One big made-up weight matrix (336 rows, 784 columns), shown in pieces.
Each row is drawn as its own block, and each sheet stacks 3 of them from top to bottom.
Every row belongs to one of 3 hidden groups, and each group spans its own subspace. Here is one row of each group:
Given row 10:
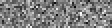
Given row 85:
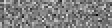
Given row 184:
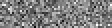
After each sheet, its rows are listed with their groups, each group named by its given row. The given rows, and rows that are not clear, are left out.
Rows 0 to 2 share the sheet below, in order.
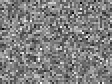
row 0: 85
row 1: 85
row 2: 85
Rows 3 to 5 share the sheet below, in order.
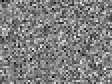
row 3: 85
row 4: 85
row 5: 10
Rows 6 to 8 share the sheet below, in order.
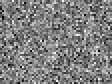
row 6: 85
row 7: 184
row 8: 184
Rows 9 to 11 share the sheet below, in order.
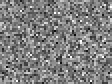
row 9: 184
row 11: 85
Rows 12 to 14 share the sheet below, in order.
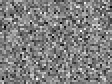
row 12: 184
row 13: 85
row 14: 10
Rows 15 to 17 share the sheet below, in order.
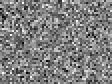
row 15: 85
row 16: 85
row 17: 85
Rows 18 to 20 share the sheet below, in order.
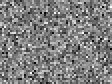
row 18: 184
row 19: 10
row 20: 85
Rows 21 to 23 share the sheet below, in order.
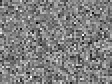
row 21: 10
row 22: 10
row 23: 85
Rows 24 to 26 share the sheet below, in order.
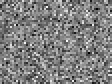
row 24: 85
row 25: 85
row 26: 85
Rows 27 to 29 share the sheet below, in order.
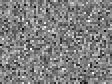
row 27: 10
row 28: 85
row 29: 85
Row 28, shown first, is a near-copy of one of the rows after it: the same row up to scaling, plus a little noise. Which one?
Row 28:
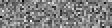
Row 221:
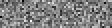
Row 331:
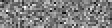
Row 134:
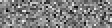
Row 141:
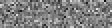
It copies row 221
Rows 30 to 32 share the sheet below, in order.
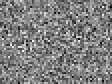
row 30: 184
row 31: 85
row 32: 184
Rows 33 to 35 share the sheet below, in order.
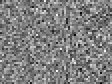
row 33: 10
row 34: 10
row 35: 10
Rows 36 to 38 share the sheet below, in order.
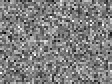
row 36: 184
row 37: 184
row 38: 85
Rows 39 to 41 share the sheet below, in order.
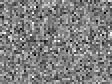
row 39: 85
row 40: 184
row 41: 85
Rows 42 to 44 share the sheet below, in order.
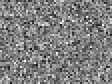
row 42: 184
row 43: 85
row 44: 10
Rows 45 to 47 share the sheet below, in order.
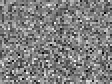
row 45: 85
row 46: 184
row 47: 85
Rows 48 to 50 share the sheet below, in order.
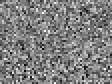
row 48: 10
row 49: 85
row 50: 85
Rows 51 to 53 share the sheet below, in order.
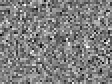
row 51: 10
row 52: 85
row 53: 85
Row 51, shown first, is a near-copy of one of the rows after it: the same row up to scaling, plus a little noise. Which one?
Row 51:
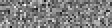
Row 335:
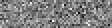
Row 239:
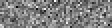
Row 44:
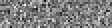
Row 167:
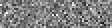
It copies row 44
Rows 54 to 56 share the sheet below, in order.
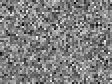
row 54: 184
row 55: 10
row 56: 85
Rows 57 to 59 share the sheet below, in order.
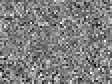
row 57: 184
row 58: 10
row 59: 85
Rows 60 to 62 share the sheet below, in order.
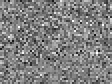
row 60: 184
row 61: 184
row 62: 85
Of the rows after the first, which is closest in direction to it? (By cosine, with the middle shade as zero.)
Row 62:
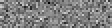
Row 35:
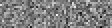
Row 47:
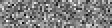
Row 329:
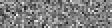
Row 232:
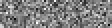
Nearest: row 329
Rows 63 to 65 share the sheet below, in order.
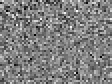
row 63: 85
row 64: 85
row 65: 10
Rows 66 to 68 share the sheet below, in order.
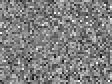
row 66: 184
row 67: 10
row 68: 10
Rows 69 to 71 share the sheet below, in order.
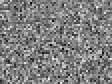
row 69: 10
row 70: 184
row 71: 10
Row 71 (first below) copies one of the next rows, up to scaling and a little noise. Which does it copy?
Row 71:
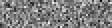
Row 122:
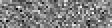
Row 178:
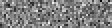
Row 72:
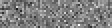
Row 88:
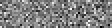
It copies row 178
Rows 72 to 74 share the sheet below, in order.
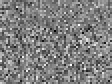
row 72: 10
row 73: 10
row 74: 10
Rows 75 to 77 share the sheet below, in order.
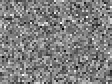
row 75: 184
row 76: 85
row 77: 85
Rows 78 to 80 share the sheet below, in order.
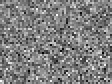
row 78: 10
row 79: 184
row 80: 10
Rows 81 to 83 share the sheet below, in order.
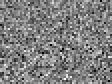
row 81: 10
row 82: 184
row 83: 85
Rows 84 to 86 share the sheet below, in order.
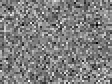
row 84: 184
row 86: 10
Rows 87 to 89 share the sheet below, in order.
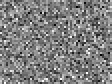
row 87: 184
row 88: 10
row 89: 184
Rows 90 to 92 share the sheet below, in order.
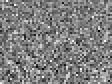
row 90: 85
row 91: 85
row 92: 10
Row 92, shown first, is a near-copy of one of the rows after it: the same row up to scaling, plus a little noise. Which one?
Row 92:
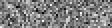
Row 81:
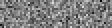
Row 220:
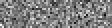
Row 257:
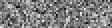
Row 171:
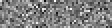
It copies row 257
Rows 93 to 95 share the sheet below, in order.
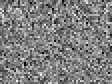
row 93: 85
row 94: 184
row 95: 85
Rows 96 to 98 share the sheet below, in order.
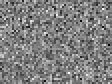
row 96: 85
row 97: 85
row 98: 85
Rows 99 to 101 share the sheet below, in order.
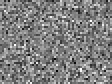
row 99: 184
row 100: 85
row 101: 10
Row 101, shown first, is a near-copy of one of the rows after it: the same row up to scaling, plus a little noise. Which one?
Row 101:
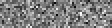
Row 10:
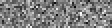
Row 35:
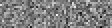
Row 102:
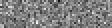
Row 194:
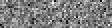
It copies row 10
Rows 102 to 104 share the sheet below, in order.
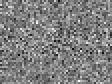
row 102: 10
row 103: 184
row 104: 10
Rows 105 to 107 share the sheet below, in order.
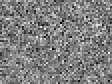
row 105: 184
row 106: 10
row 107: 10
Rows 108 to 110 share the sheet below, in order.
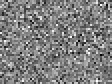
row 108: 85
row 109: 10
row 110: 184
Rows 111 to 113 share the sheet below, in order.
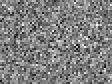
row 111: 184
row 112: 10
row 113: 10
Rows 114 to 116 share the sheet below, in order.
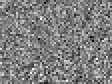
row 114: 85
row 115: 10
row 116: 85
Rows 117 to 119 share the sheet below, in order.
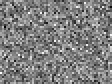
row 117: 184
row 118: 184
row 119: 85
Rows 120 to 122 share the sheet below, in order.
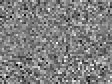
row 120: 85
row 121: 10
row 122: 10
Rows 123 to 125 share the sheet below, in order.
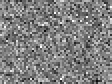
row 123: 184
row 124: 85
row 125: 184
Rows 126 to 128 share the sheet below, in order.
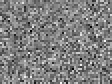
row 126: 85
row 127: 10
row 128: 85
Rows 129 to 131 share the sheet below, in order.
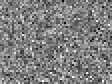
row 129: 85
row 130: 85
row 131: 184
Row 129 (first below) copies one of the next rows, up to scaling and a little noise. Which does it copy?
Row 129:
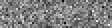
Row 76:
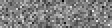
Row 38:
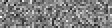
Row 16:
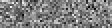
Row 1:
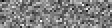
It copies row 76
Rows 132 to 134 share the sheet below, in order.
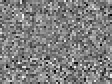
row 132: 85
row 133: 10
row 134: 85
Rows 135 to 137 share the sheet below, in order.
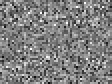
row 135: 184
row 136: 85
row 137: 85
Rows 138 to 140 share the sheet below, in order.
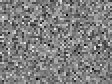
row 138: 85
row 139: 10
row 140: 10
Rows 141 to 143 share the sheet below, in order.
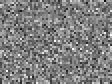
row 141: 85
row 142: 184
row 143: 85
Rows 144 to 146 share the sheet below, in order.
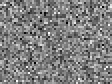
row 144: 184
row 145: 10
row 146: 85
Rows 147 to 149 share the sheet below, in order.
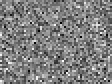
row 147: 184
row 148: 85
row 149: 10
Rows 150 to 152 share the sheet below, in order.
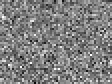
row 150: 85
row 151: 85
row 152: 184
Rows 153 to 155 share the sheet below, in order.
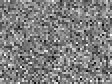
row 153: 184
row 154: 184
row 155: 184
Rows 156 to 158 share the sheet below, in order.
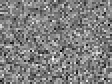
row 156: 10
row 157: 184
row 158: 10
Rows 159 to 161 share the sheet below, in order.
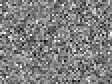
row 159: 10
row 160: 184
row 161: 10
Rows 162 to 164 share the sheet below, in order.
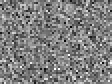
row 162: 85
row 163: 10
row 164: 184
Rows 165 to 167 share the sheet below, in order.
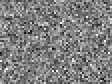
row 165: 184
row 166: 10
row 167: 10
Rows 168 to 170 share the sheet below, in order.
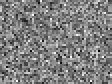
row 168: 85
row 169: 184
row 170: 85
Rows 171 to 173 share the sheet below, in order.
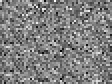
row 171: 10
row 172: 184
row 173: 184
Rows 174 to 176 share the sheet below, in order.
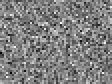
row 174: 184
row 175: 10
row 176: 85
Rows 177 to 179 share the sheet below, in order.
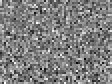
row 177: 10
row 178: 10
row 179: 184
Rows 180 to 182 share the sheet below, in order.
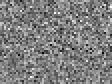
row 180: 184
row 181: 184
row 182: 85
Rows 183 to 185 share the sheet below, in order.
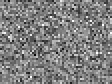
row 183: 184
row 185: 85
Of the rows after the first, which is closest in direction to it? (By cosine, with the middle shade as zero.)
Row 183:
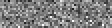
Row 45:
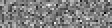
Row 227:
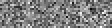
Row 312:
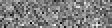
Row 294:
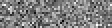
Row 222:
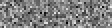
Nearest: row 222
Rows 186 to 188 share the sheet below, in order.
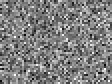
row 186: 10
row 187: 85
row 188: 10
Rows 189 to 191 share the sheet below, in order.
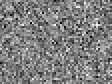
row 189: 184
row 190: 10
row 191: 85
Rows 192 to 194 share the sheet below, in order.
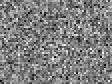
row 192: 184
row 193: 184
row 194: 10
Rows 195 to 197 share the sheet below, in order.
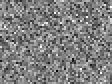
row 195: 184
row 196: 85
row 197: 10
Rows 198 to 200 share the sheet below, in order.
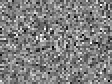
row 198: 85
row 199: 10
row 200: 10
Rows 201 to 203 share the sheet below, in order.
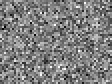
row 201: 184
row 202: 85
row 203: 85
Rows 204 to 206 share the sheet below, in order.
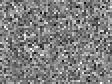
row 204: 184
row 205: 85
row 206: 10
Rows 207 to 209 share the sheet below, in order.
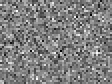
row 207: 10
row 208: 184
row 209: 10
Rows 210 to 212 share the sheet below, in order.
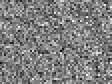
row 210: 184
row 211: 184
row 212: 85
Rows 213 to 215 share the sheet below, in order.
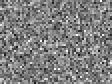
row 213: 10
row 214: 184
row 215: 184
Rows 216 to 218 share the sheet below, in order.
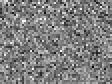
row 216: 85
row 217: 184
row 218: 85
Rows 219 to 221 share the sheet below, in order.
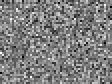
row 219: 85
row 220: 10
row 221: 85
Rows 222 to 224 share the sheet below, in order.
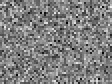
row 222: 184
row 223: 184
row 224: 184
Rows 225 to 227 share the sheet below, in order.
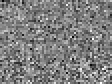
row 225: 85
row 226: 85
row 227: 10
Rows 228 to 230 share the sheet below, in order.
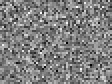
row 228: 184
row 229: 85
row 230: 10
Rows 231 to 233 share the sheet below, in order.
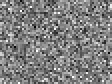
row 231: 184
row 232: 10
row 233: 184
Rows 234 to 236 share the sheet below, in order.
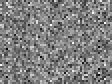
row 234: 10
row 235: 10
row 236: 10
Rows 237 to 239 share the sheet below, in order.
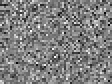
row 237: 10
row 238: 10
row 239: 10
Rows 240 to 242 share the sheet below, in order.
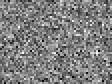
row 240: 184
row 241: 184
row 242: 184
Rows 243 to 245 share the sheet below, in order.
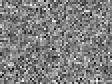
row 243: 10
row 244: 10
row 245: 184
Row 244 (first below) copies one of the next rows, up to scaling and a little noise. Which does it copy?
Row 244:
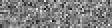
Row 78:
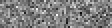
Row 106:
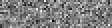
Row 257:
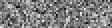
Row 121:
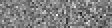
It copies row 106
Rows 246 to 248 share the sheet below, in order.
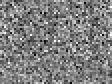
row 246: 184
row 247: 184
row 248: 85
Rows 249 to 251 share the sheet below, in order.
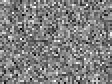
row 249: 85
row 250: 184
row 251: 184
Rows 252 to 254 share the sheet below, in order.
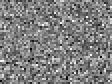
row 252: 184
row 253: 85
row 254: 10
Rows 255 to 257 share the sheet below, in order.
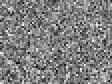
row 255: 184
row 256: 10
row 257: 10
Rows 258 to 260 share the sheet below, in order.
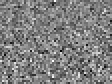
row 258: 10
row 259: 184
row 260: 10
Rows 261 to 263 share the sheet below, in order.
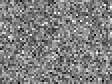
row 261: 184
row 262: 184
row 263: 184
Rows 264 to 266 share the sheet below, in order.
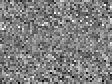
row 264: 184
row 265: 85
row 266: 184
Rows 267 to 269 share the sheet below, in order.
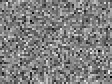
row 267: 85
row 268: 184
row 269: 85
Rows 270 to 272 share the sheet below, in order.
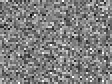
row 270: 85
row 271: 184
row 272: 184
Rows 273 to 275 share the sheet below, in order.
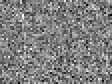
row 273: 85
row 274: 85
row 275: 184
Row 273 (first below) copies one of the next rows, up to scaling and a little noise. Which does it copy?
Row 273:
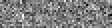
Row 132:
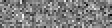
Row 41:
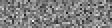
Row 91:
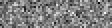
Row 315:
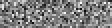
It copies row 132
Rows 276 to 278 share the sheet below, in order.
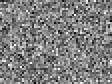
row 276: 85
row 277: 85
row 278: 184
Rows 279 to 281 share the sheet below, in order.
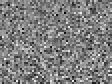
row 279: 10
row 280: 85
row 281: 85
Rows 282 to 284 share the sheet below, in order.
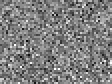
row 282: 10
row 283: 85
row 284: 184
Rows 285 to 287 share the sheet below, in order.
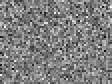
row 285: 184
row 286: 10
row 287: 85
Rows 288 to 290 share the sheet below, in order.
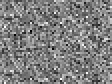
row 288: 184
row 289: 10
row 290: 184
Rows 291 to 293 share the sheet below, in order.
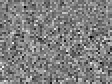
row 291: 85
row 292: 10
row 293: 85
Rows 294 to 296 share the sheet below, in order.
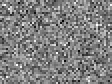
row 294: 184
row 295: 85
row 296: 10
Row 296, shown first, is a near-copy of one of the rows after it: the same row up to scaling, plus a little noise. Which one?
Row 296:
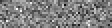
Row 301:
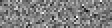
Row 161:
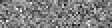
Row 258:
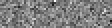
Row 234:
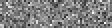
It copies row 161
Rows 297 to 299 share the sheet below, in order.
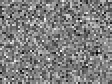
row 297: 85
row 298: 184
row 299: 85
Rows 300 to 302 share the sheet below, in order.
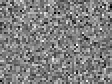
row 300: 184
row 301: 10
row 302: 10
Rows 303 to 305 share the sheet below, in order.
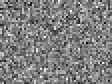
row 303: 10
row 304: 10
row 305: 184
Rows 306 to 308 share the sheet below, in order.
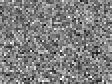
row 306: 85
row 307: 184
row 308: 184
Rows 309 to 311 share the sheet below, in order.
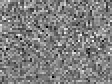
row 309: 85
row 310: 10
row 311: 10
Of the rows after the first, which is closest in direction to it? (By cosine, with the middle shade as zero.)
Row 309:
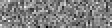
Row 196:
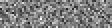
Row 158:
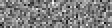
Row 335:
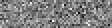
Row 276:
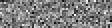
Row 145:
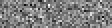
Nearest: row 196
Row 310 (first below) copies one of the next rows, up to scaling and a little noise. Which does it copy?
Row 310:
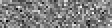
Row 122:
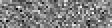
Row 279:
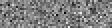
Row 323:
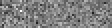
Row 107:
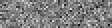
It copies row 122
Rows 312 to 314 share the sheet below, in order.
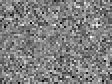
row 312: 184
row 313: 10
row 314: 184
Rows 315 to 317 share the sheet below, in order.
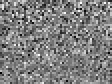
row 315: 85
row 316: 85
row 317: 85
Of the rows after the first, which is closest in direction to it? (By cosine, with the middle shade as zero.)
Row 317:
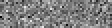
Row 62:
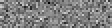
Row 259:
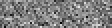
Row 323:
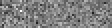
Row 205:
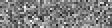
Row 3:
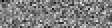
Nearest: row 205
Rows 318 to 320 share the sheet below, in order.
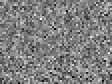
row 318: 85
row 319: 10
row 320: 184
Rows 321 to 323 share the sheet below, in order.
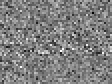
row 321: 10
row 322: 184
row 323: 10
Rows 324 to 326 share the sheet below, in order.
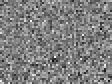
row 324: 85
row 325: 10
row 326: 10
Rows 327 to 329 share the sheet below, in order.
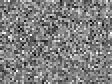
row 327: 184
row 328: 184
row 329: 85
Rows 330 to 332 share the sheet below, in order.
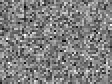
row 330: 85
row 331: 85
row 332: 85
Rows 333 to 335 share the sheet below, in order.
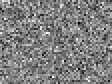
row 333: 85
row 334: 85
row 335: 10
